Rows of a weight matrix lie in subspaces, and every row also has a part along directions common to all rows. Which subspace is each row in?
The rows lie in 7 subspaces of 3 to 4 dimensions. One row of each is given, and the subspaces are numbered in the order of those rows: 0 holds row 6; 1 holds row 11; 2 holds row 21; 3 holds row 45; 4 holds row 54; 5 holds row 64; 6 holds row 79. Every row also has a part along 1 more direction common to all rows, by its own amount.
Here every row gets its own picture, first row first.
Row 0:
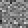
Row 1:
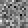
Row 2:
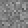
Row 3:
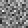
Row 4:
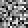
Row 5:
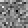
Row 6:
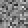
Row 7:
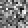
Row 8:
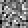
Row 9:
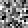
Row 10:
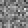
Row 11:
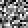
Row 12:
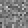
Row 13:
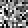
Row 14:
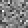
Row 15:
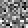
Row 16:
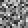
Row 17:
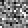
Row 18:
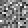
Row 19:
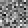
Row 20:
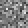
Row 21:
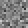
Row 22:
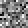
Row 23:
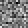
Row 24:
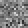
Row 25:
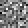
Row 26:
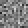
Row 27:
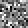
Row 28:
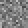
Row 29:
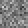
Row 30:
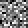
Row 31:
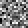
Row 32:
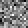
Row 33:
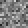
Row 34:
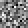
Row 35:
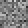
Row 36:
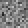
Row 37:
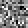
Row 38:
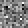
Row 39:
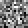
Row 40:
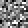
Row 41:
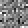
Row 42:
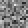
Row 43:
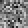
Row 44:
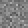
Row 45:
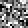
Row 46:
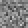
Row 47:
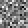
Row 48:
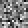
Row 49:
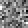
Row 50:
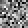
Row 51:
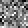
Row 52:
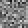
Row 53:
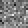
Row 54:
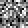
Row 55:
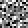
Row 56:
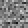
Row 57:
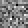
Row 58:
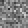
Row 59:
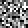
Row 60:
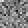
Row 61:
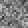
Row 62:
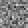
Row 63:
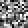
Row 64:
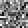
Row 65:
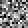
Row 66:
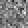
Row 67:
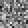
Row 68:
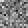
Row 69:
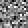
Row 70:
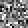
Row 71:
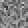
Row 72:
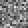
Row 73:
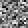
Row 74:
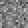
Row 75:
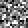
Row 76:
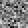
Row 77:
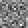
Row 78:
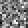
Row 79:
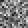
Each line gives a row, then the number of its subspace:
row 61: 3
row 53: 3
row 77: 0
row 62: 0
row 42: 3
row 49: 3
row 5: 6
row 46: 0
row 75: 3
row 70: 3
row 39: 2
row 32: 3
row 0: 5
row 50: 5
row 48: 2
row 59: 2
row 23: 2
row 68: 6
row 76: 2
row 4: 0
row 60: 6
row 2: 2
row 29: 0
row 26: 4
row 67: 3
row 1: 4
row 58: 2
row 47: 0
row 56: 2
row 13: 6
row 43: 2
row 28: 1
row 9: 3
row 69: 1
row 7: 4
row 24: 0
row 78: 1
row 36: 6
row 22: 5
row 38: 1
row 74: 1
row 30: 6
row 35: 5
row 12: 1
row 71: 6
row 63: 1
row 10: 1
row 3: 5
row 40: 2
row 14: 5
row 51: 3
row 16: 6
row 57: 0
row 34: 6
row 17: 2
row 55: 1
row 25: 4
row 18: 4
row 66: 4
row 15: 2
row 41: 4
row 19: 6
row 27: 3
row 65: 5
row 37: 0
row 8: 1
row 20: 4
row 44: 0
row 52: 5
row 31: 5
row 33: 5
